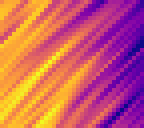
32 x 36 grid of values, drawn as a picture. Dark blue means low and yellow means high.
The ninth with the highest average is the bottom left. There is an overall slope up to the left. Streaks slant up to the right.
